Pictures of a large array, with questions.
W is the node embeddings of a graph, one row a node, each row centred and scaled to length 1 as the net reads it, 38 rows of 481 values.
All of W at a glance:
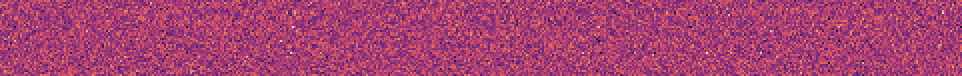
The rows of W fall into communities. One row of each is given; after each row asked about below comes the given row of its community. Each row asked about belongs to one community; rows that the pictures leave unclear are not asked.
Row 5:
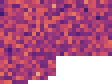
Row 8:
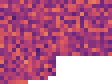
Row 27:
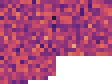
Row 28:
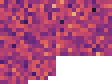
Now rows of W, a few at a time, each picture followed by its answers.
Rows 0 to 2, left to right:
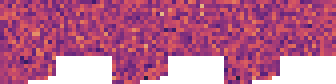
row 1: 28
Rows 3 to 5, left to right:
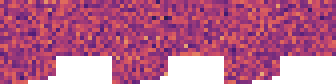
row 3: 28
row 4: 27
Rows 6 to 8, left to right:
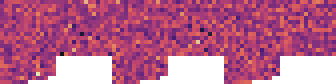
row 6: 5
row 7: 28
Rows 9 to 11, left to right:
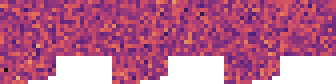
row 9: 8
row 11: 28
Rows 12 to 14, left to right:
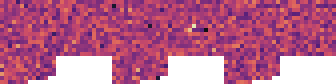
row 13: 28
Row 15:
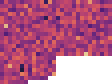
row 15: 27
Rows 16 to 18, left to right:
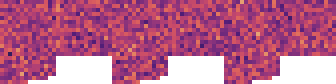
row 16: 8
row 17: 8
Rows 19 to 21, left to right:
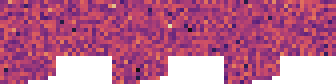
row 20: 28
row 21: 27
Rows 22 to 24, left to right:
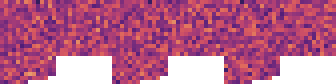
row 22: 8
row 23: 8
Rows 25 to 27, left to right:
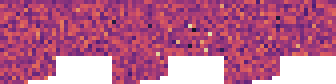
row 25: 8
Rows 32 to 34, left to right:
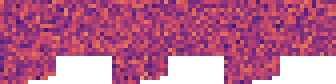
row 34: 27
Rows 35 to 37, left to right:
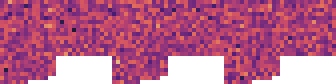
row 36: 5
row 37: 8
